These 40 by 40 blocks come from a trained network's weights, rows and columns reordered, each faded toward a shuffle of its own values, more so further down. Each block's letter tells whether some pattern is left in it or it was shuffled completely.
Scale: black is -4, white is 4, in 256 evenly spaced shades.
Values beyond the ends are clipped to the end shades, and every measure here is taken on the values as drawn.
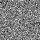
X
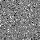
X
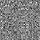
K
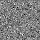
X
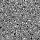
X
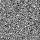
X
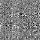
K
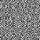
K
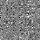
K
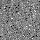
X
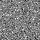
X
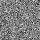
X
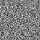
K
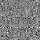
K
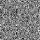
K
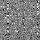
K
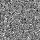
X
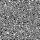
X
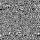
K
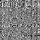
K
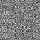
K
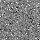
X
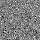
X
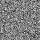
X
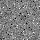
X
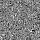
X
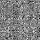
K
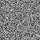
K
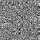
K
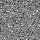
X
